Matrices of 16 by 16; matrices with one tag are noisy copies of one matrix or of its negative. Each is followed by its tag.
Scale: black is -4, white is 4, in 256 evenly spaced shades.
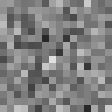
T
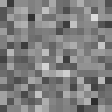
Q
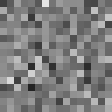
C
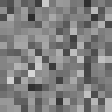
C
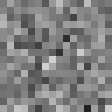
T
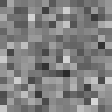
Q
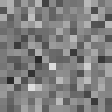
C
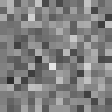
C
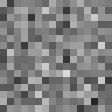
Q
